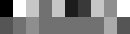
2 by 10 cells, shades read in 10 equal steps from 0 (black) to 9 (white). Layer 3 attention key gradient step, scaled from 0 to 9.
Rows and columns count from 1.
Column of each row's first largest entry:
2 9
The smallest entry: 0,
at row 1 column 1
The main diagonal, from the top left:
0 4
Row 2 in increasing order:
3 3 4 4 4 4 4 4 5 6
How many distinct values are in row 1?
7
